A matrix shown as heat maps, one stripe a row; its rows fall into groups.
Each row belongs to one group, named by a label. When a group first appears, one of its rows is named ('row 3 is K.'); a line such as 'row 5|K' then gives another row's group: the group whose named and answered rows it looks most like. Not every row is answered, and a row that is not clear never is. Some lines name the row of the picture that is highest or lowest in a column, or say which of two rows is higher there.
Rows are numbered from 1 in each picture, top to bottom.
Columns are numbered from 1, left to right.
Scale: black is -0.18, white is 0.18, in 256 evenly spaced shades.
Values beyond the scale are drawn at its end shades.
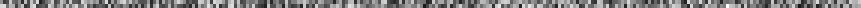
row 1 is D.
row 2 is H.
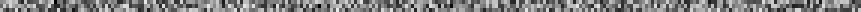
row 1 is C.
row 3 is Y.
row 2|H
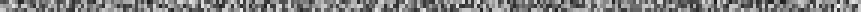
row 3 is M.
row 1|Y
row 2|C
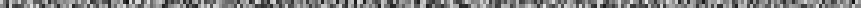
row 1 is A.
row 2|D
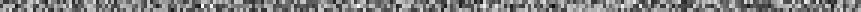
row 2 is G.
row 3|M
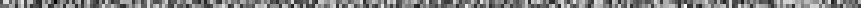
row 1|G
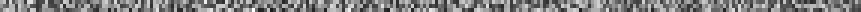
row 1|M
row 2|A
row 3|H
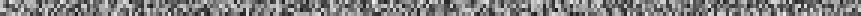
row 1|H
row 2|Y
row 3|M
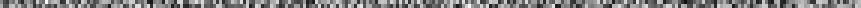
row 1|Y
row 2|A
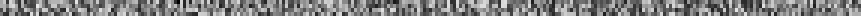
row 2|C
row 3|Y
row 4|D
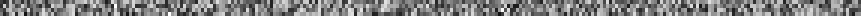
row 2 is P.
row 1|D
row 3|A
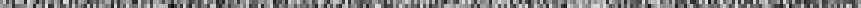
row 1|M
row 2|M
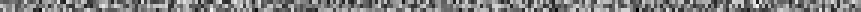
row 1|Y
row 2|M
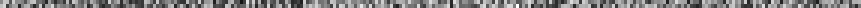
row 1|H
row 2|C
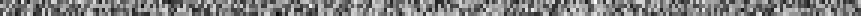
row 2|M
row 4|G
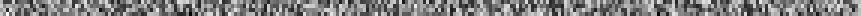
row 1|Y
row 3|C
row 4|H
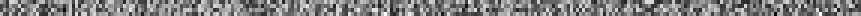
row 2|D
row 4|D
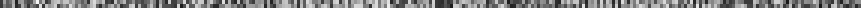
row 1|P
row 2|P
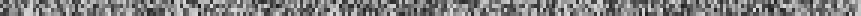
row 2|G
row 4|Y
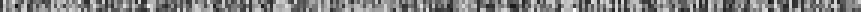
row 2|P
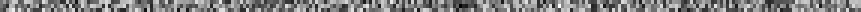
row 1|Y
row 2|D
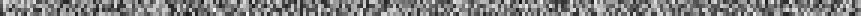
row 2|M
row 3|G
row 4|A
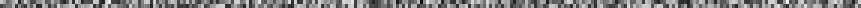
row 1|C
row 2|A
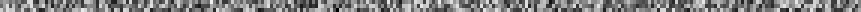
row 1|G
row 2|G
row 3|H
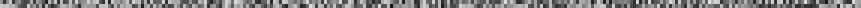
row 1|D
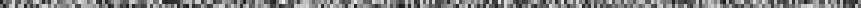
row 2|A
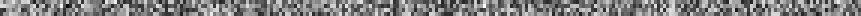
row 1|C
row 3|D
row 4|H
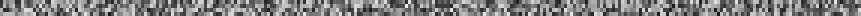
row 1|P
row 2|P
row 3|Y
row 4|H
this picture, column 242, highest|3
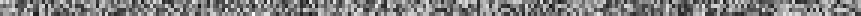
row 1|M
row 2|G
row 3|C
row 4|G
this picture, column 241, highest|1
